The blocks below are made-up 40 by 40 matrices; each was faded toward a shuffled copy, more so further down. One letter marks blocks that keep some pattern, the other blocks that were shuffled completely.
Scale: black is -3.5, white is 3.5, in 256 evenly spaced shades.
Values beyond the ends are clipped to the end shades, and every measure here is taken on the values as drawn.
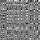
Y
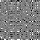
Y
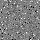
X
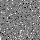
X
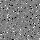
X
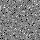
X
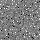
X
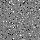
X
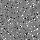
X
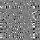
Y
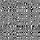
Y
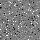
X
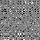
Y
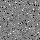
X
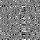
Y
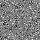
X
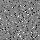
X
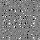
Y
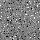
X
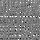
Y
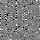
Y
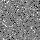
X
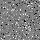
X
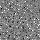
X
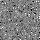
X
